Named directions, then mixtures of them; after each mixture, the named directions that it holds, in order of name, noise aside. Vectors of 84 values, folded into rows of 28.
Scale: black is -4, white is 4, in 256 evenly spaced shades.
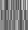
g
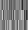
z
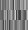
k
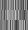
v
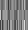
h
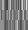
g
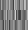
k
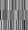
h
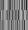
g, v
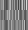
g, v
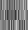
v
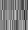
v, z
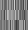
v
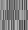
v, z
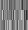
z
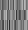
h, k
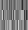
z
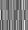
g, h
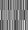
h, v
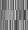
k, v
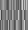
g, h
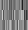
z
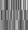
g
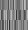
h, k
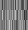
v, z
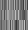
v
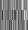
v, z
